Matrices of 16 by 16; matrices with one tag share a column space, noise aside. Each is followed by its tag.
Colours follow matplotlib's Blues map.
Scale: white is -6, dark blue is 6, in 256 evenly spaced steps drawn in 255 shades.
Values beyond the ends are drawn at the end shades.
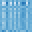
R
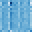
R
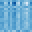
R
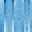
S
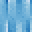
S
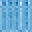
R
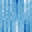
S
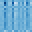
R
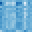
R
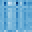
R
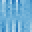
S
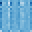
R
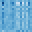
R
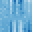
S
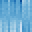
S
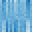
S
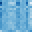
R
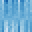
S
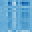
R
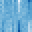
S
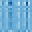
R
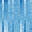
S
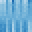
S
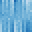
S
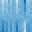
S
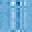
R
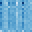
R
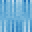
S
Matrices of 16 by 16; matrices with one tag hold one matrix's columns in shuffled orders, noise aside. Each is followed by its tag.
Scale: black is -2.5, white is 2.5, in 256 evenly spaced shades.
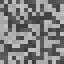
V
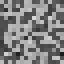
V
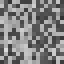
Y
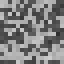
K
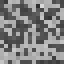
K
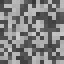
V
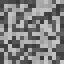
V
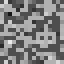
V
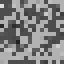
K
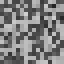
Y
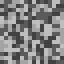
Y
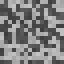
K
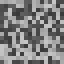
K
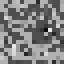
K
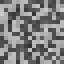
V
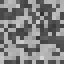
K
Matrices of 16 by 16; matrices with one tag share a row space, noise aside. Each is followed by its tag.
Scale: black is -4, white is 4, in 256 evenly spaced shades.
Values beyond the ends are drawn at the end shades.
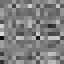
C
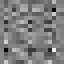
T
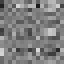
C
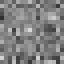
C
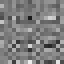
C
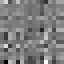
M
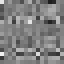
C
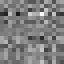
M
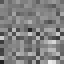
C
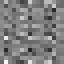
T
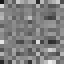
C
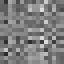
M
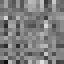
M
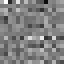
M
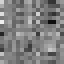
C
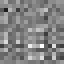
M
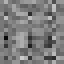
T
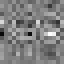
C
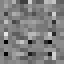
T
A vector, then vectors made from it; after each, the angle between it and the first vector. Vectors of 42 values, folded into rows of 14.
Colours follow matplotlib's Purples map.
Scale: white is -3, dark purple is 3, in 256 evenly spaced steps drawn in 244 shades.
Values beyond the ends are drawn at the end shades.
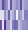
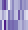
partly aligned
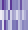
nearly parallel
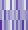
partly aligned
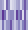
partly opposed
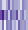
nearly opposite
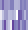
partly aligned
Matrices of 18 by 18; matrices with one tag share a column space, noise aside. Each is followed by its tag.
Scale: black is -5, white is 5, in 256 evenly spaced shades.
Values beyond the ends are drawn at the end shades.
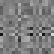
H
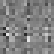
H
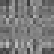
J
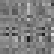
H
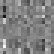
J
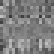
J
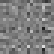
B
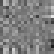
J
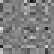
B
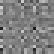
B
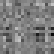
H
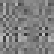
H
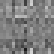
J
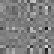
B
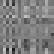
J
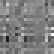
H
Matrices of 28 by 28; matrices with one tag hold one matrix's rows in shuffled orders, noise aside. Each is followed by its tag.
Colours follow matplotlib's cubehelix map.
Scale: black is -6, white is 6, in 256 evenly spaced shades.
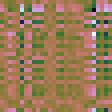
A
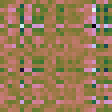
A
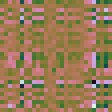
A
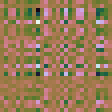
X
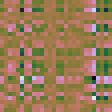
A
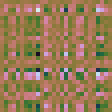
X
